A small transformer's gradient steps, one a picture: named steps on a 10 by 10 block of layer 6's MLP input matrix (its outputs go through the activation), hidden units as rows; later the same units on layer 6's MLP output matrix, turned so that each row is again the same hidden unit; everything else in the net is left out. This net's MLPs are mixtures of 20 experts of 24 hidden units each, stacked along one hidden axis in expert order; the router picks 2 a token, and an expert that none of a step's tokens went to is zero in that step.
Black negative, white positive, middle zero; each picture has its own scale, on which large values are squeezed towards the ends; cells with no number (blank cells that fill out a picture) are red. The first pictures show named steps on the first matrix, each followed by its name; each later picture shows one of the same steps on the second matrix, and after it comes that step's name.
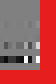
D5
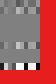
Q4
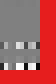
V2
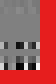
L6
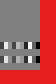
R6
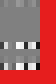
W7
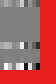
L6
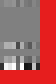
V2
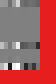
L6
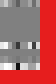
W7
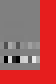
D5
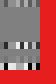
W7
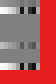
Q4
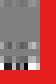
V2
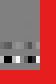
D5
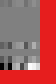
V2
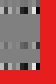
Q4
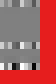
L6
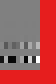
D5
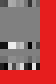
W7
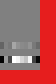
R6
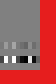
R6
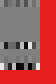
W7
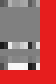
W7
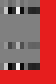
Q4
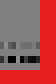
D5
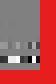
D5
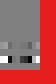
R6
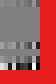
V2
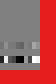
R6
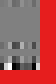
V2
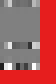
L6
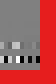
D5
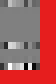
L6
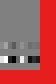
R6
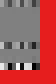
L6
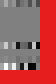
W7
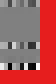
L6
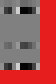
Q4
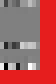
L6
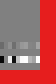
R6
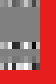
W7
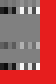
Q4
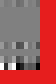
V2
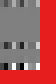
L6
